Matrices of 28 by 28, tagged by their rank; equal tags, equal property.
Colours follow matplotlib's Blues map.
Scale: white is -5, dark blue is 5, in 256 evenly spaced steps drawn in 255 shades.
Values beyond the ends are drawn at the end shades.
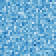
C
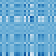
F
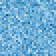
C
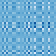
F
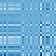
F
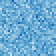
C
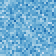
C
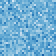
C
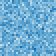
C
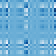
F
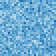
C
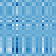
F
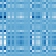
F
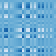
F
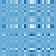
F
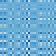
F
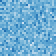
C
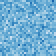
C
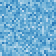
C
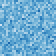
C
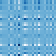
F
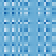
F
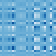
F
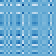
F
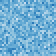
C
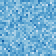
C
